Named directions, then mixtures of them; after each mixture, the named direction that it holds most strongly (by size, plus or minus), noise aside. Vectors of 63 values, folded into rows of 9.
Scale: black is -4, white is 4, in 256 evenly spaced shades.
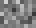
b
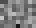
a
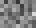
b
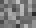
b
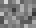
b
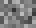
b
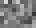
b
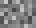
b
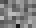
a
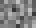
b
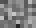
a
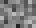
a
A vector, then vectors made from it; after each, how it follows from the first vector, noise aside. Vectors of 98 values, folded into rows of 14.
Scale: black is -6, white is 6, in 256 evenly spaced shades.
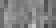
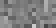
sign-scrambled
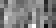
scaled up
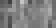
reversed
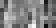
scaled up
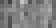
reversed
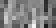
scaled up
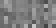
sign-scrambled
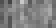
reversed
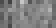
reversed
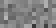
sign-scrambled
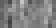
reversed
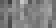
reversed
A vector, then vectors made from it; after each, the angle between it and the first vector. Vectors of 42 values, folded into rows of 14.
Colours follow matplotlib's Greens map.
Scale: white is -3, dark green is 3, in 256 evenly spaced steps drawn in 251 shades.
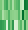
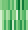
orthogonal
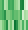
nearly opposite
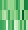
nearly parallel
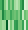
nearly opposite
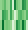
orthogonal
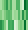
nearly parallel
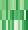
partly aligned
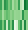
nearly parallel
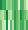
partly opposed
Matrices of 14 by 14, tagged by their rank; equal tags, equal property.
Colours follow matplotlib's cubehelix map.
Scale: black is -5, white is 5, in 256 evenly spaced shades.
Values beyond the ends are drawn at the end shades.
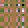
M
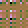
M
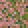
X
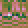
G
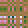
M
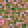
X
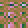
G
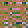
G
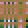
M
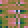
G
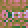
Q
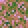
X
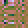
G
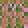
Q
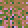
Q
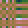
M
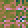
Q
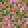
X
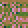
Q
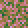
X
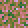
X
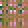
G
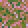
X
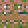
Q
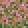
X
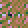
Q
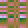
M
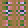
M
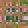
Q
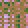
G
